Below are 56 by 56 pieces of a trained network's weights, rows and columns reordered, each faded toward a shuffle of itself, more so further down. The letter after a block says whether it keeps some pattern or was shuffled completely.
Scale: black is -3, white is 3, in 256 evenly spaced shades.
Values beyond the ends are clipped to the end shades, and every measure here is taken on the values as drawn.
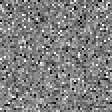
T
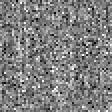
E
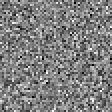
E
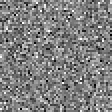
T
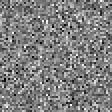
T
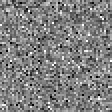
T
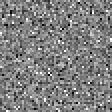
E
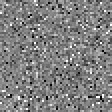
E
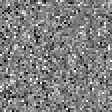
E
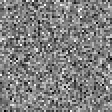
T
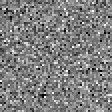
T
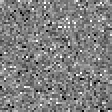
T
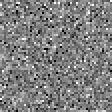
T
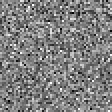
E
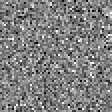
T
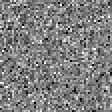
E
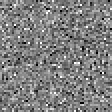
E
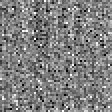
E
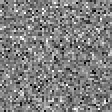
E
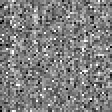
E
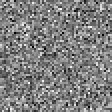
T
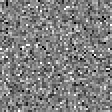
T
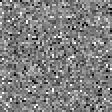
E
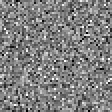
T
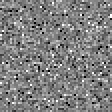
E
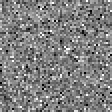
T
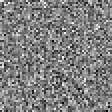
E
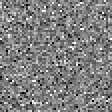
T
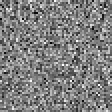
E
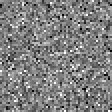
T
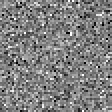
T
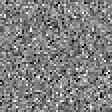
T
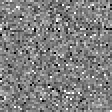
E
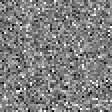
T
